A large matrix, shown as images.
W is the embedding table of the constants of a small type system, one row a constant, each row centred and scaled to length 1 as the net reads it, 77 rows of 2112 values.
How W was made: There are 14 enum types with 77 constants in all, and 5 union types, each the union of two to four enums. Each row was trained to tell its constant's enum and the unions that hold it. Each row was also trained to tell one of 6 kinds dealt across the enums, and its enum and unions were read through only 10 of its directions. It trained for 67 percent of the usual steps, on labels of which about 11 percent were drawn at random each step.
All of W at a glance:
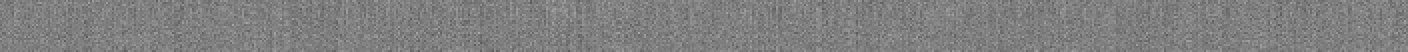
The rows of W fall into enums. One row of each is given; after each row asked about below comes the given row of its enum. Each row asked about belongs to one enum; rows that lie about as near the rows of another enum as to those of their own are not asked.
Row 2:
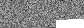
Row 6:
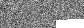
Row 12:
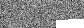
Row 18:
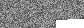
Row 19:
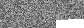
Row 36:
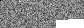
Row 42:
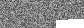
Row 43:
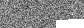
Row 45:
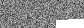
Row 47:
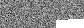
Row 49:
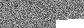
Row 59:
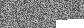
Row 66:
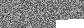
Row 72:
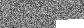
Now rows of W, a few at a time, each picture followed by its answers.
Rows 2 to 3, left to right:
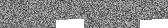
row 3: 36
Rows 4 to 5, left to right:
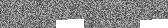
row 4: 45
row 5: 36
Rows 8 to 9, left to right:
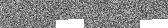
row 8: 66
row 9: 2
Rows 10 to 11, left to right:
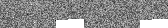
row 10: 36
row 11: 18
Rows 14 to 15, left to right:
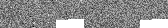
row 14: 47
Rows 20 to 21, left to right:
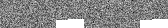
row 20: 19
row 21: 42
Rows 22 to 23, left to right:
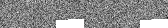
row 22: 12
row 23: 18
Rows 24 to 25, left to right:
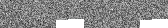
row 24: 47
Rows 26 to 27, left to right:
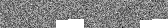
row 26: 36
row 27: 12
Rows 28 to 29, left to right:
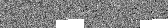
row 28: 6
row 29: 12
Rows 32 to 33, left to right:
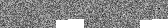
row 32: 6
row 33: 47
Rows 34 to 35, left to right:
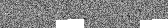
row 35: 42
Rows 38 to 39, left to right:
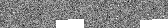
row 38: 18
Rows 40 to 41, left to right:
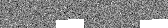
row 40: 12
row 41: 49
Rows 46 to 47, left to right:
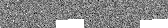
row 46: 2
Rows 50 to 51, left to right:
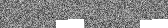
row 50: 18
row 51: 72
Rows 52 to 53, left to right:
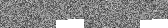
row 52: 6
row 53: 19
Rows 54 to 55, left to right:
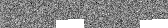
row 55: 2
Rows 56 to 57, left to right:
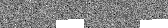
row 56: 2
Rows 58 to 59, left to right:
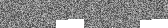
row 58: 47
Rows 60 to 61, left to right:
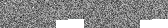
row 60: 19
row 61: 47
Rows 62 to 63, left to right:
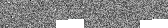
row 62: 19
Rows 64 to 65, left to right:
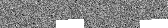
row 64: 42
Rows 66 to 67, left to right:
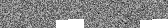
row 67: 43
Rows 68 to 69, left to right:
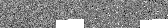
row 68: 6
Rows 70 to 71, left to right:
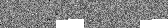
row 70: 19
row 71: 6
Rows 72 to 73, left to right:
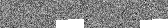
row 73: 12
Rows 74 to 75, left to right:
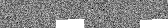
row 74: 72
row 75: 2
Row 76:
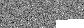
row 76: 18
